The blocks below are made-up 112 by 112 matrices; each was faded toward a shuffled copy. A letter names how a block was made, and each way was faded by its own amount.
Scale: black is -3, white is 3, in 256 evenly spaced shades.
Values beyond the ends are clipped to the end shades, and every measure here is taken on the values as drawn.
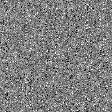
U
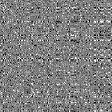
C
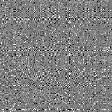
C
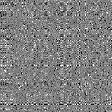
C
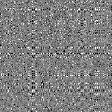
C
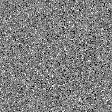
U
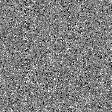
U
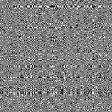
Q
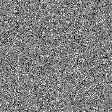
U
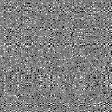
C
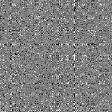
C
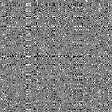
C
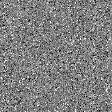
U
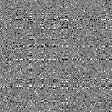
C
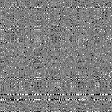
Q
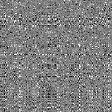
C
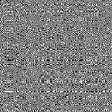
Q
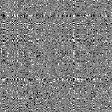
C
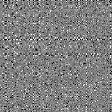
C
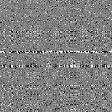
Q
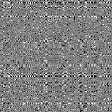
Q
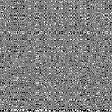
Q
